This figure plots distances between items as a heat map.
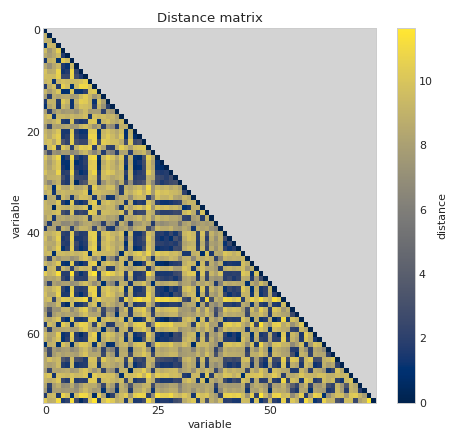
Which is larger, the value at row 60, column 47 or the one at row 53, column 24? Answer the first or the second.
the first
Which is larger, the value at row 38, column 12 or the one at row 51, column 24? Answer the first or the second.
the second
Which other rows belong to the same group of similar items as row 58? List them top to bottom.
0, 3, 6, 11, 14, 15, 23, 33, 39, 47, 62, 72
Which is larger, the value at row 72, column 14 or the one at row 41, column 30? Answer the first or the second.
the second
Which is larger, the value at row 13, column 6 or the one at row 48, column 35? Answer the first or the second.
the second
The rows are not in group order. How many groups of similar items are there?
4
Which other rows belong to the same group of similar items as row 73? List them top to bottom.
4, 5, 7, 8, 9, 12, 18, 20, 21, 22, 25, 26, 27, 28, 29, 30, 34, 36, 40, 41, 42, 43, 46, 48, 49, 51, 52, 54, 57, 60, 61, 65, 66, 69
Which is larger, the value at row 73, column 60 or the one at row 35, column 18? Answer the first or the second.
the second
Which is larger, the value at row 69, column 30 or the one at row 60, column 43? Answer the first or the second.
the first
